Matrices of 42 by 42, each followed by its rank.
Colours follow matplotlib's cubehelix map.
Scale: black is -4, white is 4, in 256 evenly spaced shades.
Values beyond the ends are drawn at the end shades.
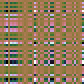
one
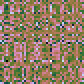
five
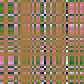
one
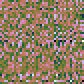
five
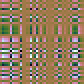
one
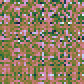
five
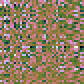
five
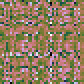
five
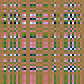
one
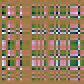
one
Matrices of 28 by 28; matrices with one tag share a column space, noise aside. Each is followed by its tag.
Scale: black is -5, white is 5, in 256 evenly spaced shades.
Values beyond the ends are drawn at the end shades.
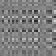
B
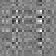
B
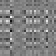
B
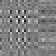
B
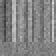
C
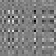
B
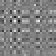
B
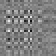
B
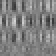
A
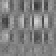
A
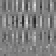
A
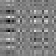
B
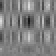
A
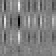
A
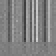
C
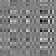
B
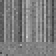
C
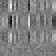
A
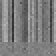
C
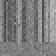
C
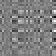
B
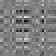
B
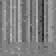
C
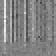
C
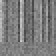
C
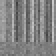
C
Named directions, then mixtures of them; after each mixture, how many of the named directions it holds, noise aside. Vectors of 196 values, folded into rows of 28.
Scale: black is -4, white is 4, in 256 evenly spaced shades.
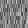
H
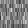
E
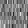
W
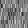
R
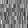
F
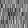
one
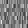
one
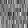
two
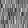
one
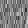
one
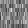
one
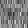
two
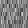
three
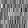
two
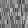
two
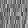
one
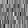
two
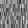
three
